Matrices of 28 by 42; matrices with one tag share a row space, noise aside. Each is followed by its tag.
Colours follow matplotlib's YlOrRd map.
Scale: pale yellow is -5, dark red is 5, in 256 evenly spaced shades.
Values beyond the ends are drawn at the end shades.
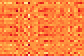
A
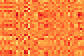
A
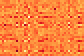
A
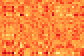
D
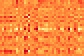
A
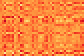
D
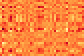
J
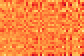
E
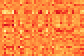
D
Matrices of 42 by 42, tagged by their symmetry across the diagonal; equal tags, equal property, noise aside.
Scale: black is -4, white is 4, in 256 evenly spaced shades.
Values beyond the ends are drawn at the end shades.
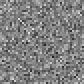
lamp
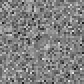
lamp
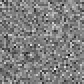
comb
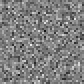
comb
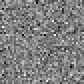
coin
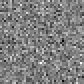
comb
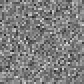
lamp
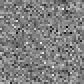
coin
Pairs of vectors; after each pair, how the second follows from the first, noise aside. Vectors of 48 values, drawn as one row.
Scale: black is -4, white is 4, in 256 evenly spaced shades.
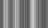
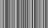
sign-scrambled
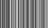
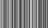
reversed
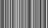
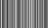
reversed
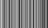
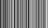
reversed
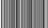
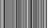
reversed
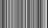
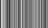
reversed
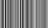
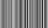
reversed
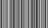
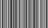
reversed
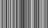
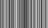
reversed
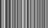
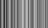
sign-scrambled
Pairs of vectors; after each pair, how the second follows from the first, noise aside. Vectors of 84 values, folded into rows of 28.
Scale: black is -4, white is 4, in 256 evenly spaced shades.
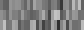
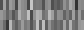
shuffled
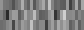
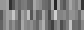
shuffled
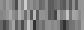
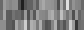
wrapped around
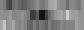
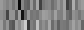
shuffled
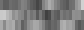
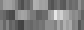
wrapped around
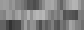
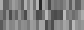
shuffled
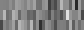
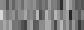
shuffled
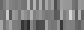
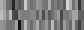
shuffled
